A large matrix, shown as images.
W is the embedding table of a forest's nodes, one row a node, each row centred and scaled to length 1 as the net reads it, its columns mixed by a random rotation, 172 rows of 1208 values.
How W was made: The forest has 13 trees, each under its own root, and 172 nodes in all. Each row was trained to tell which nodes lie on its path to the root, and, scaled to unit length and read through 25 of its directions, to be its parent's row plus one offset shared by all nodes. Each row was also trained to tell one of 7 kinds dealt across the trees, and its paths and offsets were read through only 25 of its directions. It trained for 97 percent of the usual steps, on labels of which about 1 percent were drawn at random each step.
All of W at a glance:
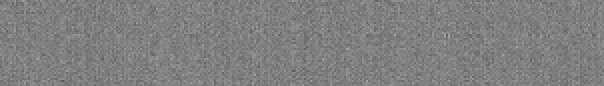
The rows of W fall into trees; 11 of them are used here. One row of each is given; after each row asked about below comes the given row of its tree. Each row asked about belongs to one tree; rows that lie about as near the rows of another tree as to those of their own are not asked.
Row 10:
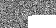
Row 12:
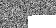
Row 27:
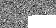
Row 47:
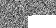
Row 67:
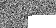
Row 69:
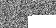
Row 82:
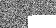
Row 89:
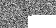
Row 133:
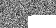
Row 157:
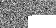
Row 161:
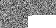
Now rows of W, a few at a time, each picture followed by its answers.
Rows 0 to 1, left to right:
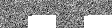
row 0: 67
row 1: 157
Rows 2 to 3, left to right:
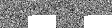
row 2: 69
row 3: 27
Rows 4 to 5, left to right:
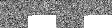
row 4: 10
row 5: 27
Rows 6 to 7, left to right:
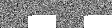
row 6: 10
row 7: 82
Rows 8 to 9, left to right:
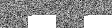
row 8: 47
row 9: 12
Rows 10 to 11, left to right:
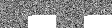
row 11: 133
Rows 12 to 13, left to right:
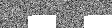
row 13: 82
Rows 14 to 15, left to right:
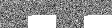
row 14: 161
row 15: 89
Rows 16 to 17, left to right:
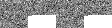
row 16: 161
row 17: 133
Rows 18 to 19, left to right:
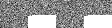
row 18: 82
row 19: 82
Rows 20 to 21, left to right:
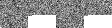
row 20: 47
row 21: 82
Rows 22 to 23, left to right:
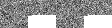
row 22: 157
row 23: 27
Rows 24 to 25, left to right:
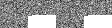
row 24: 27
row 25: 10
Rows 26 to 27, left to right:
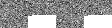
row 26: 47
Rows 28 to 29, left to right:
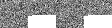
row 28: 69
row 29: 82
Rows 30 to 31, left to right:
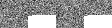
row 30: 133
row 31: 161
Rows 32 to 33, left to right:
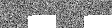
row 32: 10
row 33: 67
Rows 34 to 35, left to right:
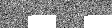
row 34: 157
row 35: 12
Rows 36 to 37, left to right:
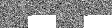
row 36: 10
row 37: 67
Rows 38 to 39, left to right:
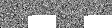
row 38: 10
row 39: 82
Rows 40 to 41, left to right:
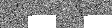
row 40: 10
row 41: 69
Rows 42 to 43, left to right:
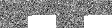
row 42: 161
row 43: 157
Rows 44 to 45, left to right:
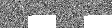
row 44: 47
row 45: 27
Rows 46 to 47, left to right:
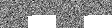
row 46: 47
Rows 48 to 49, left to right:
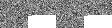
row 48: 161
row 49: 27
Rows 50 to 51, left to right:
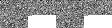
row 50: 27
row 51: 69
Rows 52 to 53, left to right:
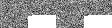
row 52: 10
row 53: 67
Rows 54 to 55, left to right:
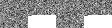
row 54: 133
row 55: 47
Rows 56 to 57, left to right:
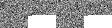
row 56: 67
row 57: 69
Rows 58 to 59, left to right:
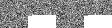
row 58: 27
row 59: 157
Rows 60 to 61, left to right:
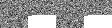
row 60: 133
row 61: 89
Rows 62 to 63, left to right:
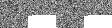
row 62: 27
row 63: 47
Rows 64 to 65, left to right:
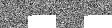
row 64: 10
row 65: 69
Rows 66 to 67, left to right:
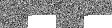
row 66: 161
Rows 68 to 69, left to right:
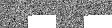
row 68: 12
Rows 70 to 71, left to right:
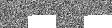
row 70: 69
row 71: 27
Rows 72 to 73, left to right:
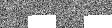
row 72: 69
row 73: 12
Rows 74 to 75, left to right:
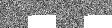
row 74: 27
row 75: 27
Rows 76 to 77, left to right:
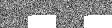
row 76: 69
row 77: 82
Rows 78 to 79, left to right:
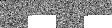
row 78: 10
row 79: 12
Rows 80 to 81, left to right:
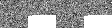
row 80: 10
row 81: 27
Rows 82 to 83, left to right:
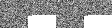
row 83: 89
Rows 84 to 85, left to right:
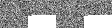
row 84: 157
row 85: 69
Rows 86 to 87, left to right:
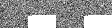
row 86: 82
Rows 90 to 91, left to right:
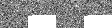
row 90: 157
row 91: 47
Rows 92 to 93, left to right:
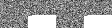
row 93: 89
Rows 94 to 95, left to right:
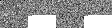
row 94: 27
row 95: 157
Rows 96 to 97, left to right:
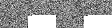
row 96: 82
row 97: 69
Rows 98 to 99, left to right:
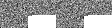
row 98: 10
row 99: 67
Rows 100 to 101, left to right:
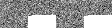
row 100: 47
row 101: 161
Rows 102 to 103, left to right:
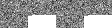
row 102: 157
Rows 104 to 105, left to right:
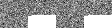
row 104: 133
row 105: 89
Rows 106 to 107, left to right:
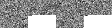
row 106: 47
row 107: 67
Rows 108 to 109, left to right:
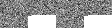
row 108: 133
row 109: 133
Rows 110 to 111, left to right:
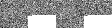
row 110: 82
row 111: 161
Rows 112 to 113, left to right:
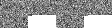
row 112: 12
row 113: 47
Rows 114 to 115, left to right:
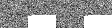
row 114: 133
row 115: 82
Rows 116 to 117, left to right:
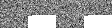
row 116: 12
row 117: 12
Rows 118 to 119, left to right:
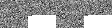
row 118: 47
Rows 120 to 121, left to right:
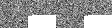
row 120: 89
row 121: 89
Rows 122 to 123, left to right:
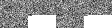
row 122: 12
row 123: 69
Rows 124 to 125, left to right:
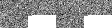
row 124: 133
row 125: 157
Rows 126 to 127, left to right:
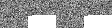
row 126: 47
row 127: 67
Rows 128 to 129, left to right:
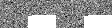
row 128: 27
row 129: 47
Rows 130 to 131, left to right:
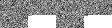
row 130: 161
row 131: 10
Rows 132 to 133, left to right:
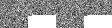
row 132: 12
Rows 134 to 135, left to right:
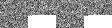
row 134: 82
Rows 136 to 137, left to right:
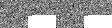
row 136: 47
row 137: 10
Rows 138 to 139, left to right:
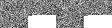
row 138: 10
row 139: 69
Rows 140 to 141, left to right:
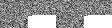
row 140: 10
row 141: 82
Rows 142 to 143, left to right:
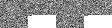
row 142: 69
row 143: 12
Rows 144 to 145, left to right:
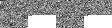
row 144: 67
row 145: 47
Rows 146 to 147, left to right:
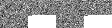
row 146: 82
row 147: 161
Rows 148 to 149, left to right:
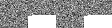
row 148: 82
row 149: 133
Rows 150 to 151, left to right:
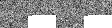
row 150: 12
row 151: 10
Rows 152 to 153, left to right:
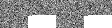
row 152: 82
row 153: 69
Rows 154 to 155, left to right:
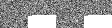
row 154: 82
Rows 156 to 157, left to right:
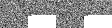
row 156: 157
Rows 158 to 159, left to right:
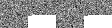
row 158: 133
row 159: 12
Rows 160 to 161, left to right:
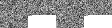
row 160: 12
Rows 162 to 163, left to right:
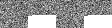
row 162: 69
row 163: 12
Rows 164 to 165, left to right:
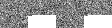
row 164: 47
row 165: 157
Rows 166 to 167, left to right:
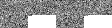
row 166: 67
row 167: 10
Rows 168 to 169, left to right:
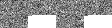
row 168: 69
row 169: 133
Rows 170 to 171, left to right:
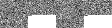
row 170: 157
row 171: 161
